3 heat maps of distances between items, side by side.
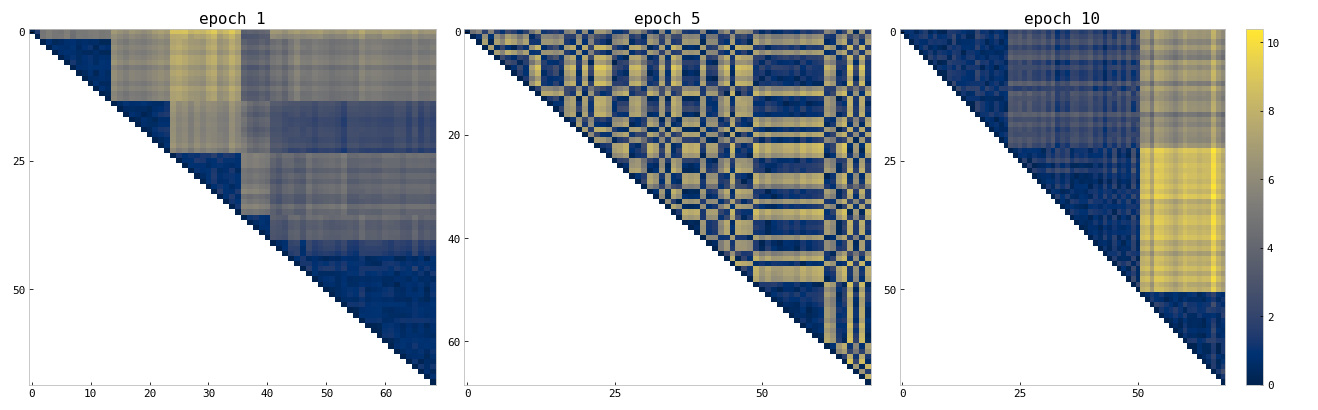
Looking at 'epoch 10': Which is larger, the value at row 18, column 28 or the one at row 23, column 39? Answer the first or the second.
the first
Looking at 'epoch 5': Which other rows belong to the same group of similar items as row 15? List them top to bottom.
0, 3, 5, 6, 7, 8, 9, 10, 13, 14, 16, 19, 21, 25, 26, 27, 31, 32, 34, 37, 38, 39, 41, 42, 45, 49, 50, 51, 52, 53, 54, 55, 56, 57, 58, 59, 60, 63, 64, 66, 68
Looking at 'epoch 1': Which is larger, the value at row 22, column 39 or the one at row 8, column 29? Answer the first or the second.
the second
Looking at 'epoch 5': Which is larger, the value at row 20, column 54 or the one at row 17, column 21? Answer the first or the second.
the first
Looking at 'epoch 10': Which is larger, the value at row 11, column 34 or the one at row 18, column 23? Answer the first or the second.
the second
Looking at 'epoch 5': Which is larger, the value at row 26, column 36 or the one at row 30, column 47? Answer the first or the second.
the first
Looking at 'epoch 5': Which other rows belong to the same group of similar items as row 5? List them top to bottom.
0, 3, 6, 7, 8, 9, 10, 13, 14, 15, 16, 19, 21, 25, 26, 27, 31, 32, 34, 37, 38, 39, 41, 42, 45, 49, 50, 51, 52, 53, 54, 55, 56, 57, 58, 59, 60, 63, 64, 66, 68
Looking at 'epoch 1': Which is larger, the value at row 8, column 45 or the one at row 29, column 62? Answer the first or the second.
the first
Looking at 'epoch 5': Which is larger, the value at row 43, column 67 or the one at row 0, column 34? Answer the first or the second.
the first
